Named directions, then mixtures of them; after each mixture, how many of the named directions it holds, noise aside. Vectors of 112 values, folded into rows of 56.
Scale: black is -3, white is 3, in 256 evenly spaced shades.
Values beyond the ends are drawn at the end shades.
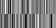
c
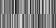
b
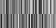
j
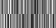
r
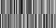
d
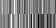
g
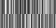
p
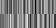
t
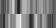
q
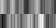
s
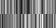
three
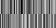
one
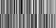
two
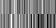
one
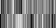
two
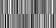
one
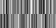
two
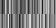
two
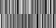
two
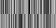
two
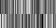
two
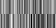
two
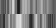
one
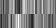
two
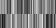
three
